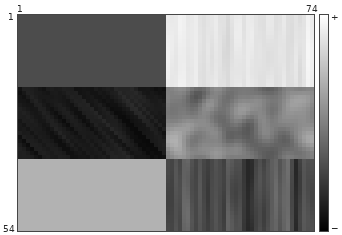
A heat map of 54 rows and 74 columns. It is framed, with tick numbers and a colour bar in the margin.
It is made of 3 by 2 panels. Panel 1,1: low, flat. Panel 1,2: very high, streaked downward, faint in contrast. Panel 2,1: very low, slanting down to the right, faint in contrast. Panel 2,2: middling, blotchy. Panel 3,1: high, flat. Panel 3,2: low, streaked downward.
